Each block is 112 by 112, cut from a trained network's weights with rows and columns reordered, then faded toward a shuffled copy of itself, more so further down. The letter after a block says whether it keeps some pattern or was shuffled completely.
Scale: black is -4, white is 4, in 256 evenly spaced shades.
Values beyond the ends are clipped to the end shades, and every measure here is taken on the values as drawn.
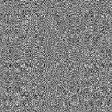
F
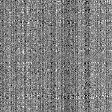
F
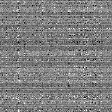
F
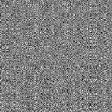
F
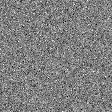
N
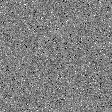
N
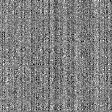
F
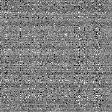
F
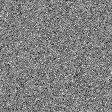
N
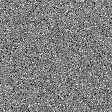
N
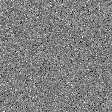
N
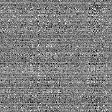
F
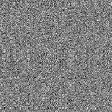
F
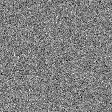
N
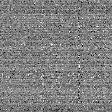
F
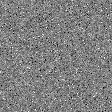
N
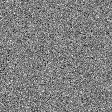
N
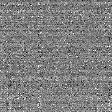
F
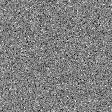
N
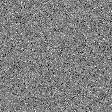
N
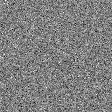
N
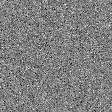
N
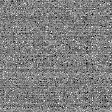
F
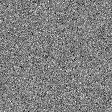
N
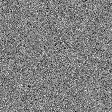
N
